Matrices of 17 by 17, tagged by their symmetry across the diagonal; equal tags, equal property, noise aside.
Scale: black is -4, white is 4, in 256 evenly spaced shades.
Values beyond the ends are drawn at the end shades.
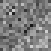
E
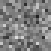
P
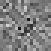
E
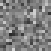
P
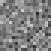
E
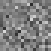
P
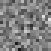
P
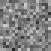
E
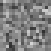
P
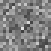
E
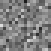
P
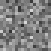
P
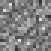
E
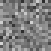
P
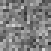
P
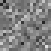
E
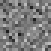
E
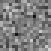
E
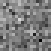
E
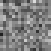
P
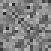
E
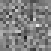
P
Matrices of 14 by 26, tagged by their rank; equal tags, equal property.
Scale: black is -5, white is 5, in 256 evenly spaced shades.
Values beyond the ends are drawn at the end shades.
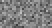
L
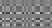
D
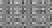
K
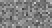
L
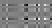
D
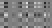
D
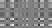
D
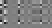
D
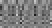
K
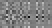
K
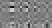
K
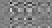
K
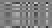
D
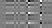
D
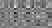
K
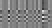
D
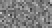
L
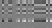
D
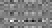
K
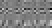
K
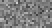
L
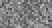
L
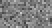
L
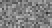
L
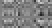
K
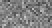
L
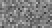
L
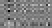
K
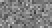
L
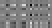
D
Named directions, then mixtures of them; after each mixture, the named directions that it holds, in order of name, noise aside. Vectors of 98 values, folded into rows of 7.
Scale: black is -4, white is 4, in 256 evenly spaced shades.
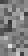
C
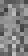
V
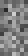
C, V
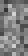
C, V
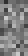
C, V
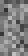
C, V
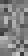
C, V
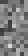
C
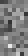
C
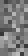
C, V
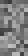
C, V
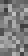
C, V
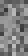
V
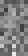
V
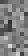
C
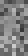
V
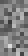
C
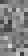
C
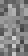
V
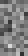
C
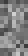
C, V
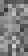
V
